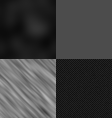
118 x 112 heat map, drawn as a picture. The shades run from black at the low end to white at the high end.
The table splits into 2 rows of 2 panels. Panel 1,1: very low, smooth, faint in contrast. Panel 1,2: low, flat. Panel 2,1: middling, slanting down to the right. Panel 2,2: very low, checkered, faint in contrast.
